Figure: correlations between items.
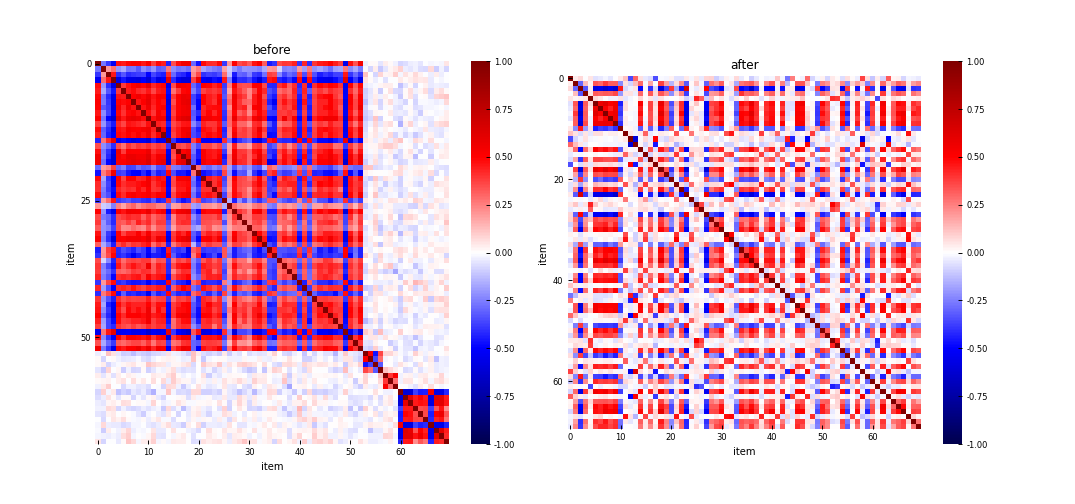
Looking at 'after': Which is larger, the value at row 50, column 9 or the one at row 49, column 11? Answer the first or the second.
the first
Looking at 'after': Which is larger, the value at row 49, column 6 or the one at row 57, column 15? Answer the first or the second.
the second
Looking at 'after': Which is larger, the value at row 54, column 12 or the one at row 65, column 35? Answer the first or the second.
the second
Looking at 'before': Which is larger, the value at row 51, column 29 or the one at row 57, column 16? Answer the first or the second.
the first
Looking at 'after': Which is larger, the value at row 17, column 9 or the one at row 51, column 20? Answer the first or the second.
the first
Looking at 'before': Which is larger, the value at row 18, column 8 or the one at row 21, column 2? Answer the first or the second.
the first
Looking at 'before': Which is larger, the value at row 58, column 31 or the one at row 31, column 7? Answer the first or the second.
the second
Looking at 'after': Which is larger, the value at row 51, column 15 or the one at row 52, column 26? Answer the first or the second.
the second
